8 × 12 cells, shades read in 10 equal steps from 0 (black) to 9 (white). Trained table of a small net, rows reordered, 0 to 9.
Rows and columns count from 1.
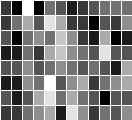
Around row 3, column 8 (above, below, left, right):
2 4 5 1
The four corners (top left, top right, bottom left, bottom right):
2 4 2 5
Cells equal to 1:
10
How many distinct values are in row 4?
8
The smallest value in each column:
1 0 3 0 4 1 1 2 0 0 0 1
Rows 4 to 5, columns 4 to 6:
2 6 7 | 3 4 5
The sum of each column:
17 12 40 28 49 36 36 28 18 32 21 33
